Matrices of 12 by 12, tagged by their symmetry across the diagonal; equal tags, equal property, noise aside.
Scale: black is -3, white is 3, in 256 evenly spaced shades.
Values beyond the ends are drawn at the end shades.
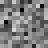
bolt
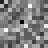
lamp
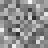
lamp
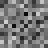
lamp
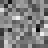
bolt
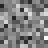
bolt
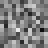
bolt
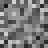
lamp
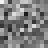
bolt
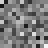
lamp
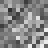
lamp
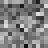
bolt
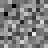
lamp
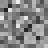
lamp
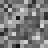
lamp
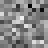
bolt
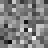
bolt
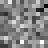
bolt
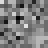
lamp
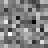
bolt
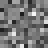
lamp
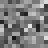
bolt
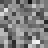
bolt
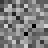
lamp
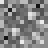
lamp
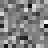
bolt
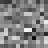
bolt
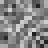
lamp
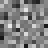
lamp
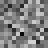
bolt
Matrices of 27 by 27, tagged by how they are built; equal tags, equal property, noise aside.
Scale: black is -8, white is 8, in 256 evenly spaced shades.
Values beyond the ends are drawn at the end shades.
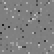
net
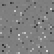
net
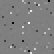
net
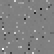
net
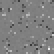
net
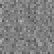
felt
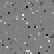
net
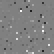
net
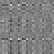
felt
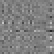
felt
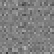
felt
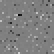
net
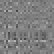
felt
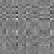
felt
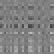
felt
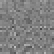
felt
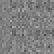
felt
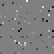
net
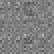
felt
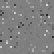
net
